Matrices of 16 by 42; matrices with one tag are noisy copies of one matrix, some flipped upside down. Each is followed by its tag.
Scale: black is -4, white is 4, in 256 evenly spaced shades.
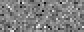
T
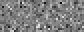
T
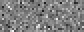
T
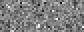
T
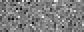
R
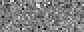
T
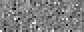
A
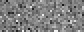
R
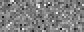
T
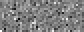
A
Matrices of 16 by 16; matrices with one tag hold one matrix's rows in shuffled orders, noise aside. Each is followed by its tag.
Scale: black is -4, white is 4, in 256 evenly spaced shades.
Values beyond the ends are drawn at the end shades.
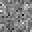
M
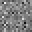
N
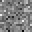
M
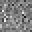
N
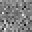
N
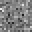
M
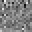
N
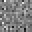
N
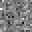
M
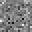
M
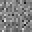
N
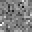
M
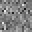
N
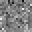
M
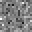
M
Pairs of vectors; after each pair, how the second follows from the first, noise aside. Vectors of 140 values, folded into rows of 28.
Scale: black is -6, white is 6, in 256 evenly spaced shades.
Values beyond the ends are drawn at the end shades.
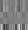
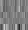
negated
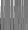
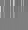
partly zeroed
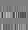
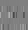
partly zeroed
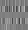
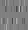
partly zeroed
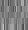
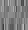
negated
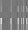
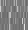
shuffled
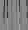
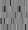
shuffled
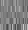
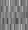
shuffled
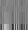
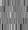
shuffled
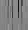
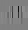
partly zeroed
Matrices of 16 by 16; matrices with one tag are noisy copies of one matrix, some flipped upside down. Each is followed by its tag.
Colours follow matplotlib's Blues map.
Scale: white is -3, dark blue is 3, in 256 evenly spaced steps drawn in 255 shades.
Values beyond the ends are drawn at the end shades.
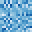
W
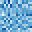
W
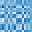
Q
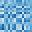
Q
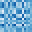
Q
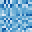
W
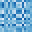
Q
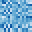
W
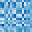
Q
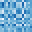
Q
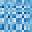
Q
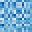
Q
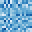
W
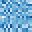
W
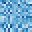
W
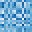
Q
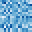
W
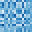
Q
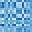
Q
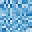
W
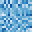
W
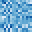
W
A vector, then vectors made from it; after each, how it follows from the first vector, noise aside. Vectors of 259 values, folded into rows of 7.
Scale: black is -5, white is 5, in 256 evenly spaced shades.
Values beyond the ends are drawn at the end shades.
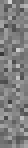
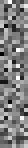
scaled up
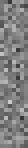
negated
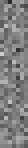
negated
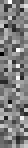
scaled up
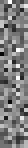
scaled up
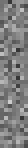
negated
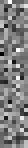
scaled up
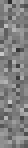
negated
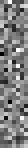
scaled up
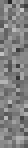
negated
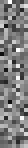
scaled up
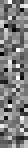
scaled up
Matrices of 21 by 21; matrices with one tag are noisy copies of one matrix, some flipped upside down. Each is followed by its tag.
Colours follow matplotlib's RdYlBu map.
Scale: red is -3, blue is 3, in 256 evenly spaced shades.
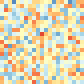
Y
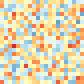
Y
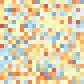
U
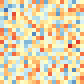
Y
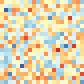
U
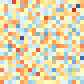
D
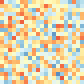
D
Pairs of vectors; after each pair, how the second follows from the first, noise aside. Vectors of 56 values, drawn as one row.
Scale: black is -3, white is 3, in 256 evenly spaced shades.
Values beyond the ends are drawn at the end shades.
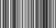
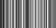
wrapped around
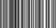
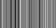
partly zeroed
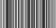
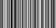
shuffled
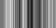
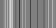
partly zeroed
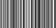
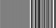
partly zeroed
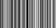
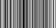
shuffled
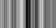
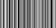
shuffled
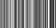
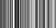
wrapped around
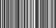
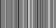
partly zeroed
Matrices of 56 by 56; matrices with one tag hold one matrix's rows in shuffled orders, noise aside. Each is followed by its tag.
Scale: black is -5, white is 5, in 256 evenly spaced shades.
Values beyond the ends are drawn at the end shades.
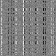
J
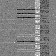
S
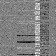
S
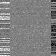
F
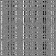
J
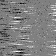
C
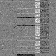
S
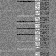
S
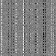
J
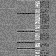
S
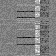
S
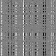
J
